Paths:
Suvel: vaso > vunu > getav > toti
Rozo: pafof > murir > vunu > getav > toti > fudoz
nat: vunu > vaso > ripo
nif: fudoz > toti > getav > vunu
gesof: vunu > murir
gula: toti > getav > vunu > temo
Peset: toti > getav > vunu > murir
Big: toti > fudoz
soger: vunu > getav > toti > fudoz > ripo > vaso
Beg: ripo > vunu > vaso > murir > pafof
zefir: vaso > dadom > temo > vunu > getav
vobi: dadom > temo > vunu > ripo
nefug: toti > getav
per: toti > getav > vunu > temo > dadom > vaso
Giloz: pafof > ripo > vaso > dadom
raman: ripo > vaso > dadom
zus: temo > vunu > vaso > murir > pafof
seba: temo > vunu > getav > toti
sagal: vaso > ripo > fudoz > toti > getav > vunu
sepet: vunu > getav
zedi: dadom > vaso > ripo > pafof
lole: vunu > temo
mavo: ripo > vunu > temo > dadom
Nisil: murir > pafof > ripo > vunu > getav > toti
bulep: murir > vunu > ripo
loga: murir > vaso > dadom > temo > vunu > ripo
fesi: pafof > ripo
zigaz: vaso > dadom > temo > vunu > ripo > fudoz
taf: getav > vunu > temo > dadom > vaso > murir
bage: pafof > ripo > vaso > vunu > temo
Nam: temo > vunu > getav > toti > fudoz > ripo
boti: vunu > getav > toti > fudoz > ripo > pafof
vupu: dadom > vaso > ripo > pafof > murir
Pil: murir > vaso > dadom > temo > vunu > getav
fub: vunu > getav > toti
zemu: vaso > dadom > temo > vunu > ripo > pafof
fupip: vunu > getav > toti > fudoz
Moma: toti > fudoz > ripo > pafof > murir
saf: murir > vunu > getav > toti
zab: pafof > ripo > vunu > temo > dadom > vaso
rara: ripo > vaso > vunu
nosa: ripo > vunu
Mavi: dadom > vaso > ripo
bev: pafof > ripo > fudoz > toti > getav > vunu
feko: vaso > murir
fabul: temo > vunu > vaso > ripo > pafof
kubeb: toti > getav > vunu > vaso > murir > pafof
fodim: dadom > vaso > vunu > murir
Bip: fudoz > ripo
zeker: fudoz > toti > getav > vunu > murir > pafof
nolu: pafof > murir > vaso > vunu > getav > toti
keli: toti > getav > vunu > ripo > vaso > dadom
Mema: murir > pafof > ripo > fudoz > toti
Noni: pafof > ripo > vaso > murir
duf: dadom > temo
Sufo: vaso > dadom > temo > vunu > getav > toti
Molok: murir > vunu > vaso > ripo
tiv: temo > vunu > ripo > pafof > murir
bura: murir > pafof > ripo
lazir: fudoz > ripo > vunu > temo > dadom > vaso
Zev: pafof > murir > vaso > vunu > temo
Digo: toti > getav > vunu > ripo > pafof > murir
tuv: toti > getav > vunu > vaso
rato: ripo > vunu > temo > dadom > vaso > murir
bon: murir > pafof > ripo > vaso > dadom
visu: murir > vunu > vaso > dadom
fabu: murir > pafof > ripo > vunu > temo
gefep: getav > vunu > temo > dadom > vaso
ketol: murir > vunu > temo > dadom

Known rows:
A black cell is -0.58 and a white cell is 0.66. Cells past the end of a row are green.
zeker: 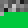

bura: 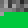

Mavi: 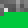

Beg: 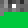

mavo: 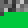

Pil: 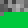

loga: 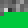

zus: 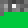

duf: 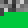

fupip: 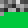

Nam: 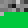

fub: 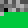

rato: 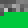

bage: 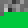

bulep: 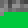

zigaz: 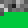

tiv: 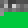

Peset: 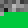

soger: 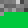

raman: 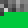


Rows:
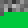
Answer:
Zev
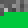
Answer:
bon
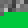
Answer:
vobi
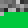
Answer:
Rozo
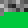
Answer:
Bip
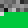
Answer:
Nisil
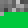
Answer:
sagal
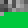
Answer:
Sufo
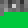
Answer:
vupu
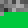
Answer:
sepet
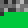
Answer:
ketol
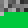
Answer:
boti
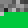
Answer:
bev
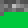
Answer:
gesof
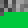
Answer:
per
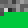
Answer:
zab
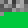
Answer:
gula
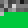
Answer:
Digo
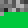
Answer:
nif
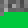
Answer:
zedi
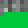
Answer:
Molok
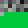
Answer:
Moma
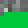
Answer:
nat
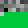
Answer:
saf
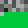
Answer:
seba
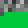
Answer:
lole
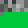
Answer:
zefir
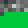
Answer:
fodim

